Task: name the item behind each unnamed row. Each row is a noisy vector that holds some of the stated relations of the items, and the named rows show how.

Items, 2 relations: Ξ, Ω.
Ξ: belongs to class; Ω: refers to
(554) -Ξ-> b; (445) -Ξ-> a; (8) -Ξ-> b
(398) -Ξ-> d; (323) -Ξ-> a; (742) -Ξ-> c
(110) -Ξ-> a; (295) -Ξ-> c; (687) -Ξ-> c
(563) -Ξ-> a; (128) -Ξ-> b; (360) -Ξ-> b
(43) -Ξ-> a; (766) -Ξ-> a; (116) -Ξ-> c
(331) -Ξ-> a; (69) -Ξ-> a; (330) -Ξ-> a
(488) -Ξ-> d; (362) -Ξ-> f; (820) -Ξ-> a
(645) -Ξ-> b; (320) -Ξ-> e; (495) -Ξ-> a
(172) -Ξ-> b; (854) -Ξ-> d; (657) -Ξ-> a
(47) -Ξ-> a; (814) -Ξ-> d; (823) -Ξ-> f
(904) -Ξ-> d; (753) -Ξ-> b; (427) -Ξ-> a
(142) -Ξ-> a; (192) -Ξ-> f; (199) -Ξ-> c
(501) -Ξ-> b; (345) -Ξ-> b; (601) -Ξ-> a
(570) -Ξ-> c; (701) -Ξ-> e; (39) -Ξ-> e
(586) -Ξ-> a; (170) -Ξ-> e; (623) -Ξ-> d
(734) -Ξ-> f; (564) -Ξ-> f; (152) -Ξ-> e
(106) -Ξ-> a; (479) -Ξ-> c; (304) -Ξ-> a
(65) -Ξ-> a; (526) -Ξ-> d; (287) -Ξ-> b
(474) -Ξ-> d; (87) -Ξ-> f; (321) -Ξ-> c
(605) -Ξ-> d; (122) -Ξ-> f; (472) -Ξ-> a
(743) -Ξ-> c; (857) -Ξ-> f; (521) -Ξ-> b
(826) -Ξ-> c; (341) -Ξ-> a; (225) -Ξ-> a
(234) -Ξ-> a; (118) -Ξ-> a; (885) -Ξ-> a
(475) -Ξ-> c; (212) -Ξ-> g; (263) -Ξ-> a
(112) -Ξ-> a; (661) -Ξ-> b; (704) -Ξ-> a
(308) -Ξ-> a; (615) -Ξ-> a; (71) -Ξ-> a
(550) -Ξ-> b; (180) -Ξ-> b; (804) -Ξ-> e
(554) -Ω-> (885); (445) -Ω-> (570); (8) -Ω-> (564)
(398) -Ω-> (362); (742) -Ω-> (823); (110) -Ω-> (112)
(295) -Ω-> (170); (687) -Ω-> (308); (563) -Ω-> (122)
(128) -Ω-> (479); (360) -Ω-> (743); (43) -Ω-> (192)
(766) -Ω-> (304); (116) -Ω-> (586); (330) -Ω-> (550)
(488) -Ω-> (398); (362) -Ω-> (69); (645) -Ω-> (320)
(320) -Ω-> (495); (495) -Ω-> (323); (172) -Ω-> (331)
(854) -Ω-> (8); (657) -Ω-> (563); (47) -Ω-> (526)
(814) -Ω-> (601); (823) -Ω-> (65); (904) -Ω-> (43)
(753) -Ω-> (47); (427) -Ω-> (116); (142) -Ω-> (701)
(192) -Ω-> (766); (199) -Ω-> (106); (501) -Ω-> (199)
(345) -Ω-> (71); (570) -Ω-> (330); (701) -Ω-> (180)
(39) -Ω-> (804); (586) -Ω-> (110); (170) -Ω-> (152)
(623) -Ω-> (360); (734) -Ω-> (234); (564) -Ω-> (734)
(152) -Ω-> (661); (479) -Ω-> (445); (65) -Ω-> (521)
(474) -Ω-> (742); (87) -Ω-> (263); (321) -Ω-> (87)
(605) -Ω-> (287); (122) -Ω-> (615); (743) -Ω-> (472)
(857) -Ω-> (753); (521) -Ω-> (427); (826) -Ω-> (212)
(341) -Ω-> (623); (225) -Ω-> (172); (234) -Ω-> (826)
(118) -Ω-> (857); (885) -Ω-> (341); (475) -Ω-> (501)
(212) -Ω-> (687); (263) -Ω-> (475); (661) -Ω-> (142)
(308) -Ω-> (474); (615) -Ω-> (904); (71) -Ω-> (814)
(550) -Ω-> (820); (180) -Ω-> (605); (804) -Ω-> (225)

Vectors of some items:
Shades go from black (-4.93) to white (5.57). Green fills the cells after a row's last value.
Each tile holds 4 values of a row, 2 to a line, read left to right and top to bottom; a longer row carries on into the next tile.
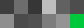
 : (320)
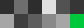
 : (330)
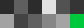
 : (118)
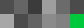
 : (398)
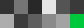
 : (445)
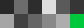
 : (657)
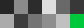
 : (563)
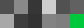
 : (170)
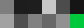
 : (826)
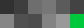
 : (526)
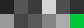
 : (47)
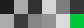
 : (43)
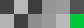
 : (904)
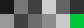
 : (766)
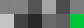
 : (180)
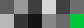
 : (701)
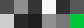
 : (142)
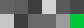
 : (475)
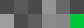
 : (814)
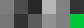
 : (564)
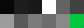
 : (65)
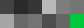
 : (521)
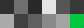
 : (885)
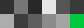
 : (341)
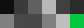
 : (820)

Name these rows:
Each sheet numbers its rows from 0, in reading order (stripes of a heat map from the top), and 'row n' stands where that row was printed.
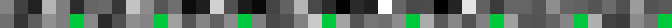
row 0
(734)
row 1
(87)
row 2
(687)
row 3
(304)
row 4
(427)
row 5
(742)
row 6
(550)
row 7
(605)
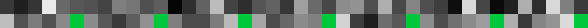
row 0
(116)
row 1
(287)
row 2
(112)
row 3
(854)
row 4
(661)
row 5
(234)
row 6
(615)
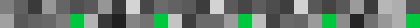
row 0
(8)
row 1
(152)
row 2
(479)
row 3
(321)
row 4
(122)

